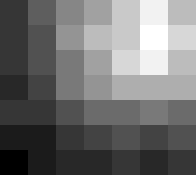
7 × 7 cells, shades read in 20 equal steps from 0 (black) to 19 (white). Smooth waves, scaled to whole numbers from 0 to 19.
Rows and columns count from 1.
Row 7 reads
0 2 3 3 4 3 4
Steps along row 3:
up up up up up down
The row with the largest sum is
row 2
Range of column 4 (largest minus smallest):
11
